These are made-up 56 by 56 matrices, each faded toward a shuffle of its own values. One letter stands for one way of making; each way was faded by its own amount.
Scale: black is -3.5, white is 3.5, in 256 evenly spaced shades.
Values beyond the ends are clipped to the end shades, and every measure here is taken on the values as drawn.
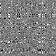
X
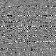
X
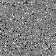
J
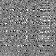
X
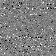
J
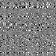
X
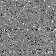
J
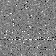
J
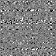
X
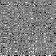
X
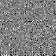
X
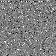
J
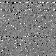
J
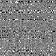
X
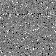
J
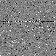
J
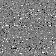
J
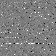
J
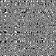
X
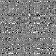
X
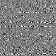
X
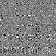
X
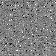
J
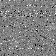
J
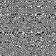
X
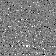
J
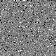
J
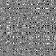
X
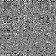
X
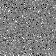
J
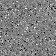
J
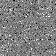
J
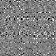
X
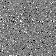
J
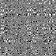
X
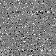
J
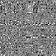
X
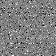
J
